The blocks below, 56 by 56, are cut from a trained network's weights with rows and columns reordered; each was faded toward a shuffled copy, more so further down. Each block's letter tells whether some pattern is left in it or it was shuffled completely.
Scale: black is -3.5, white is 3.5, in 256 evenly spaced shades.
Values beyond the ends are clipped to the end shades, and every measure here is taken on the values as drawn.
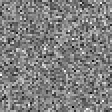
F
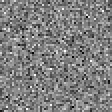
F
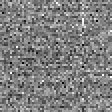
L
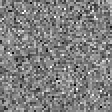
F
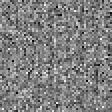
L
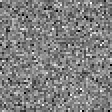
F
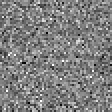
F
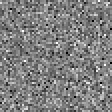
F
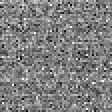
L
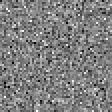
F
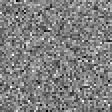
F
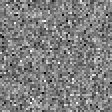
F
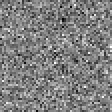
L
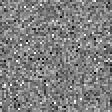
F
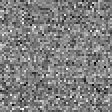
L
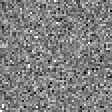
F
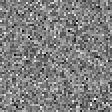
F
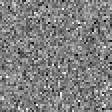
F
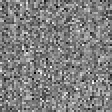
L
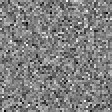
F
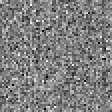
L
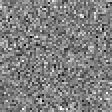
F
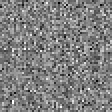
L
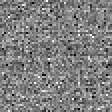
L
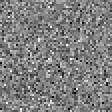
F
